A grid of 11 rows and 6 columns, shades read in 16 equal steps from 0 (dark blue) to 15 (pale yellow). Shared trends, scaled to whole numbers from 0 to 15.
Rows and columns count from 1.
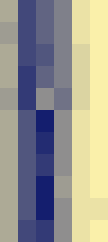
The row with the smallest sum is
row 10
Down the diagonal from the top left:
10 3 4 7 13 15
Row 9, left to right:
10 4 0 9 14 15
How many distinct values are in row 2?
6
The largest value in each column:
10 4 8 9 14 15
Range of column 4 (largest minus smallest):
3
